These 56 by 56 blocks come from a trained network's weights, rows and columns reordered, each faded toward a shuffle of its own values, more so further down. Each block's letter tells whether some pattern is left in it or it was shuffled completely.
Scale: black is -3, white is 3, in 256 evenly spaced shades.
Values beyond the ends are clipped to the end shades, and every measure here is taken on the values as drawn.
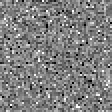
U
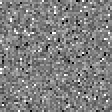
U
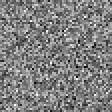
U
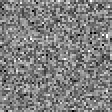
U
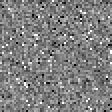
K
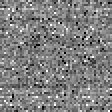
K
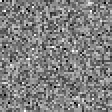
K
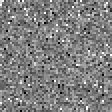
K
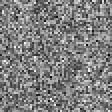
K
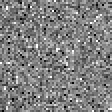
U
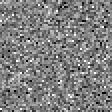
K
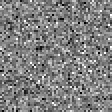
U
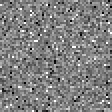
U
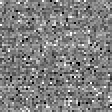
K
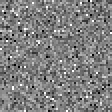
U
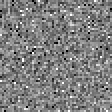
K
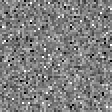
U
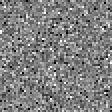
U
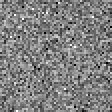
U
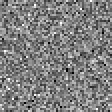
U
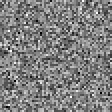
U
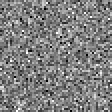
U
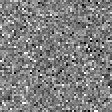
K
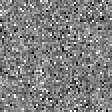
U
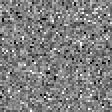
U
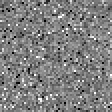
U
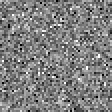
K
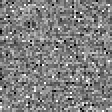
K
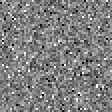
U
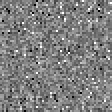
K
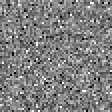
U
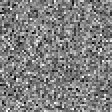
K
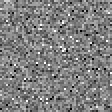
U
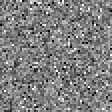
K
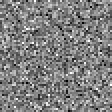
U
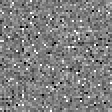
U
